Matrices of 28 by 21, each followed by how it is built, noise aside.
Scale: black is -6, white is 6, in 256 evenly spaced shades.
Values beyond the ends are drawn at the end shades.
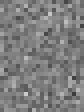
noise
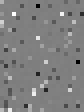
sparse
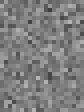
noise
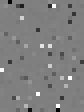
sparse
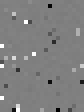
sparse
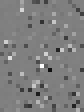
sparse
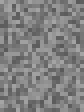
noise
